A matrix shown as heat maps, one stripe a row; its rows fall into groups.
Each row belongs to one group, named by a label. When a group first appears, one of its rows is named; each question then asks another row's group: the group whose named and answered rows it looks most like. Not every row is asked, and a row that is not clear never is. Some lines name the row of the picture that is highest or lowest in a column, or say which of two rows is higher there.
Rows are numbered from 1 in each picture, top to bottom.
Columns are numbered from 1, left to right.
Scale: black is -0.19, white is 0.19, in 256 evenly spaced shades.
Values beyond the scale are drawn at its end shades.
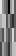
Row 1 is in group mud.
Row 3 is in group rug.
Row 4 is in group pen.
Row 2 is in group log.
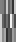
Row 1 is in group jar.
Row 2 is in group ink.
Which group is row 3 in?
mud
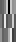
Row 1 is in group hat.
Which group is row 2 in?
rug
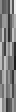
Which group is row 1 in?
jar
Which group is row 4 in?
ink
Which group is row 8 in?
mud
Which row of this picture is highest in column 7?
3
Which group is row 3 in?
pen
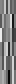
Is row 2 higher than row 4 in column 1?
No
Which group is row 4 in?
hat
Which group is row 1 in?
log
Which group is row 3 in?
ink
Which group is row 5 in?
rug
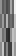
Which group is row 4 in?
pen
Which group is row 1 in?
jar
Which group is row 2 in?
jar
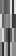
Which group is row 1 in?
jar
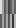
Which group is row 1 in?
mud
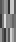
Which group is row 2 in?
log
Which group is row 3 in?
ink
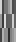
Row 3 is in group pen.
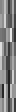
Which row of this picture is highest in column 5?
3
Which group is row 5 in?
mud
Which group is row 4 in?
mud
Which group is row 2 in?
rug
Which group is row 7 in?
hat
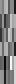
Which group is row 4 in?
rug
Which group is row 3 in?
log
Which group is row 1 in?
rug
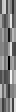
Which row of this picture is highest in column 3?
1
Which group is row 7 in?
mud
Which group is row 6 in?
jar
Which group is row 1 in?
log
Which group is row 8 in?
jar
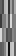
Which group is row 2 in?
hat
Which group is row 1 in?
hat
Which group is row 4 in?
hat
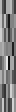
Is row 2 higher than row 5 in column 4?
No
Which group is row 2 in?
mud
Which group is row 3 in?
mud
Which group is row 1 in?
ink
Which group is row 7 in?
ink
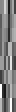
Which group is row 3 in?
pen
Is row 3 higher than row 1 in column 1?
No
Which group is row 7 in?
ink
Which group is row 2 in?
pen
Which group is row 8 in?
ink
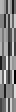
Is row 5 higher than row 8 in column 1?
No
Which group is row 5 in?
hat
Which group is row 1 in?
log
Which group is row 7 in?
jar
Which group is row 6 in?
rug
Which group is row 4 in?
rug
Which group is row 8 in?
hat
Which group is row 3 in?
rug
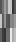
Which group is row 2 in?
mud
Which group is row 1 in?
log
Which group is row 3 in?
jar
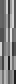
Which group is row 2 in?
hat
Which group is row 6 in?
rug
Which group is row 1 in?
hat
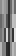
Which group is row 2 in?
pen
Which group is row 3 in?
jar
